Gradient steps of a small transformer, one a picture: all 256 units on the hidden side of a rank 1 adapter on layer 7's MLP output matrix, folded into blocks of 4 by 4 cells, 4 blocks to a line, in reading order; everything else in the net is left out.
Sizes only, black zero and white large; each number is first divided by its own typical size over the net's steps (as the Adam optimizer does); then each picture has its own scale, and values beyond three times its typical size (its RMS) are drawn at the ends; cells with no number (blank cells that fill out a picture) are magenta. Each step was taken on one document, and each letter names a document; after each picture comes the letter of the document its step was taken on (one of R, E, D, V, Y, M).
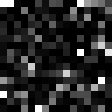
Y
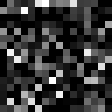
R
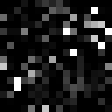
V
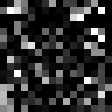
R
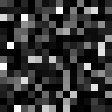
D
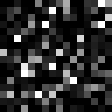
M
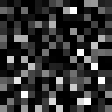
Y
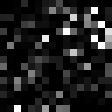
V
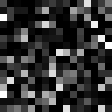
Y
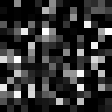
M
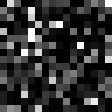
Y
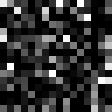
D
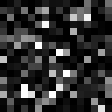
Y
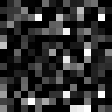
R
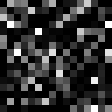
R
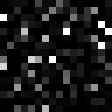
V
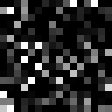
R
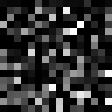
M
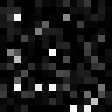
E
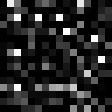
E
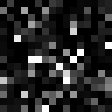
Y
